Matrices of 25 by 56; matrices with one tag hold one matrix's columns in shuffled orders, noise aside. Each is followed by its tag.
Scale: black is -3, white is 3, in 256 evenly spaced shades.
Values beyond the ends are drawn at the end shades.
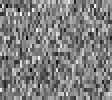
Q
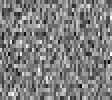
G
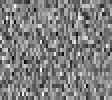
G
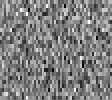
Q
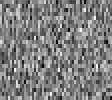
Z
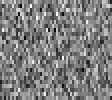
Q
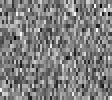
Q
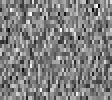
Q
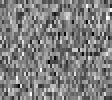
G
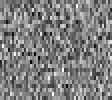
G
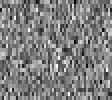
Z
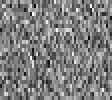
Q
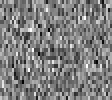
Z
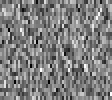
Z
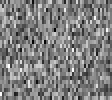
Z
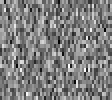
Z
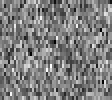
Z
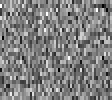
Q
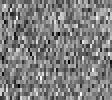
G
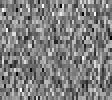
Q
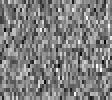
Z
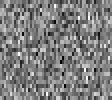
G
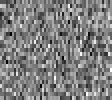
G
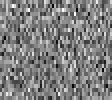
Q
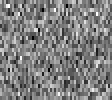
Q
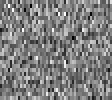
Q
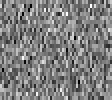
Q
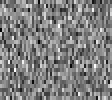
Z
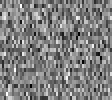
G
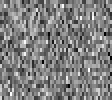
G
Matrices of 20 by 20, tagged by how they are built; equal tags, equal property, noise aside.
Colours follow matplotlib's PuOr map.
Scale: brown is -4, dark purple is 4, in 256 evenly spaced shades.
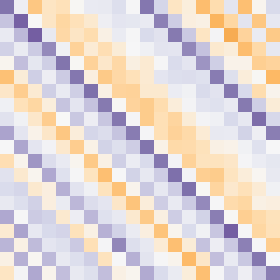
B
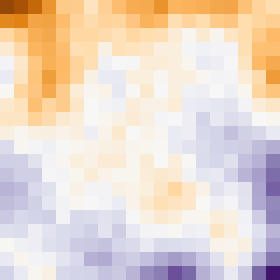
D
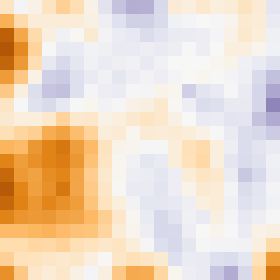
D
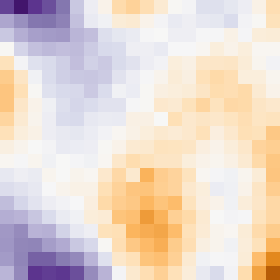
D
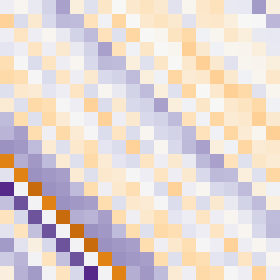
B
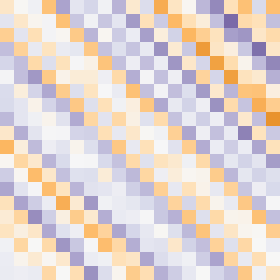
B
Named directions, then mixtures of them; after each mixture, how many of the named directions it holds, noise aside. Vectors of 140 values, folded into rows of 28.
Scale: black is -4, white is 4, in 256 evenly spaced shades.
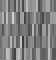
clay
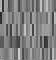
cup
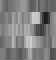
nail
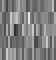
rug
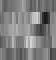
one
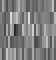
one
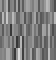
two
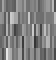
two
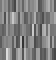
two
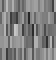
one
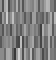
two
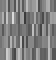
one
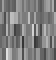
two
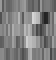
two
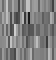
two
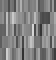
three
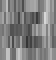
two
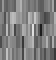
three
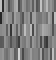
one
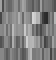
two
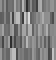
three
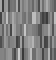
three
